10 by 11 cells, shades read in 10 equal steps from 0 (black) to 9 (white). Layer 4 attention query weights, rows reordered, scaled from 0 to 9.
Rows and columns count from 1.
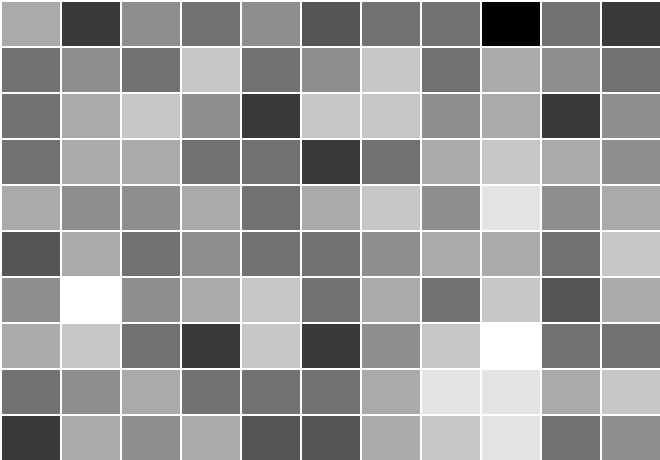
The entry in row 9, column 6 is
4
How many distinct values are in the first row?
6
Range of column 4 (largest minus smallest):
5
